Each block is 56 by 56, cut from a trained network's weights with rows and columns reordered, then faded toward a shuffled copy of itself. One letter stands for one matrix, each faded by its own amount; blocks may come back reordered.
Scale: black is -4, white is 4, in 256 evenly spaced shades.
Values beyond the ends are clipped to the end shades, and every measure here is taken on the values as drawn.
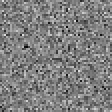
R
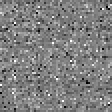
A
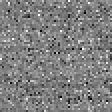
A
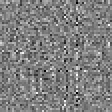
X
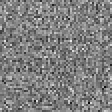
R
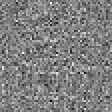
X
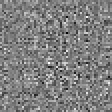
X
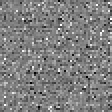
A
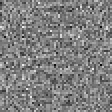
R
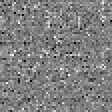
A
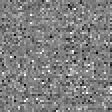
A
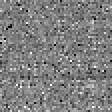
A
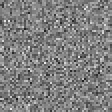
R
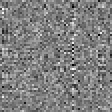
X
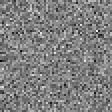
R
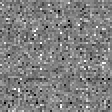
A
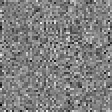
X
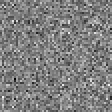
R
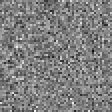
R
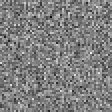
R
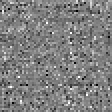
A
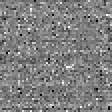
A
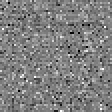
A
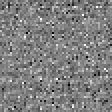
A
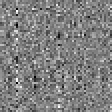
X
